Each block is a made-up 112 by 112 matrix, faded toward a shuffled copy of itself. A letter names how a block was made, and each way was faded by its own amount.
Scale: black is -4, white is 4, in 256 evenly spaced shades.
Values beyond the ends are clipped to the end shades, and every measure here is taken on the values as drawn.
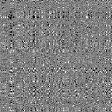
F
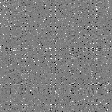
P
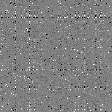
P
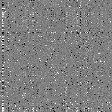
P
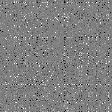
P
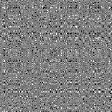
F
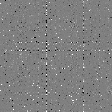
P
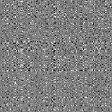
F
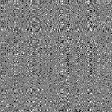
F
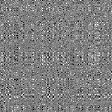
F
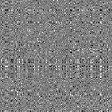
F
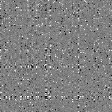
P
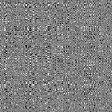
F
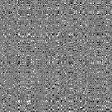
F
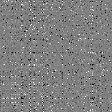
P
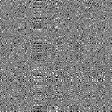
F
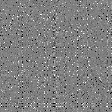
P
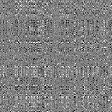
F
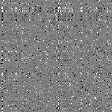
P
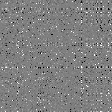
P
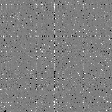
P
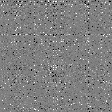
P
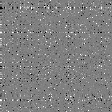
P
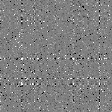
P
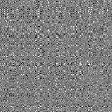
F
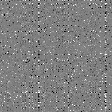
P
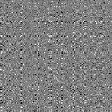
F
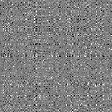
F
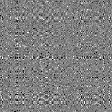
F
